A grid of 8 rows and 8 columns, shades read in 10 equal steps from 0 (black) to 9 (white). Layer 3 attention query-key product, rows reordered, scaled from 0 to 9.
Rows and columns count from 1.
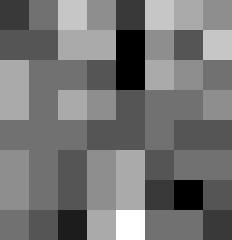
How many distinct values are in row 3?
5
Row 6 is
5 4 3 5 6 3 4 4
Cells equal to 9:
1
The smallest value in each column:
2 3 1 3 0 2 0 2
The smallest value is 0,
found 3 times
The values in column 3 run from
1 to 7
